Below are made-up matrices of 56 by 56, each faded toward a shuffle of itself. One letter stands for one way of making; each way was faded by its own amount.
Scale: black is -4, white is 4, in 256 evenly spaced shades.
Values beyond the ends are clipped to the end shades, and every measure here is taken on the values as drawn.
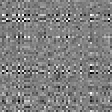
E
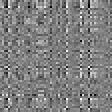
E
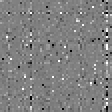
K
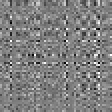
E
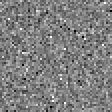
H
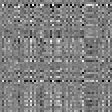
E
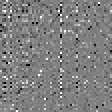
K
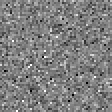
H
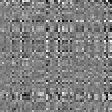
E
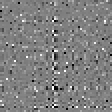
K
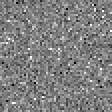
H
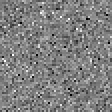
H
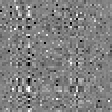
K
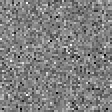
H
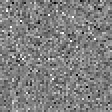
H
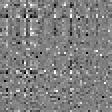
K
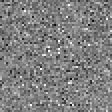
H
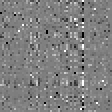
K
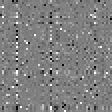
K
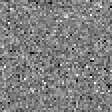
H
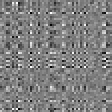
E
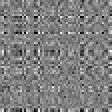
E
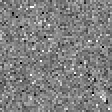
H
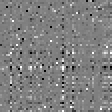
K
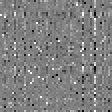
K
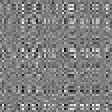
E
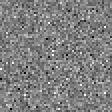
H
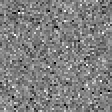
H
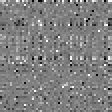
K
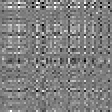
E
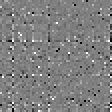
K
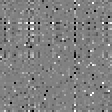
K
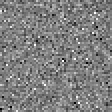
H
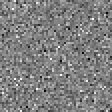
H
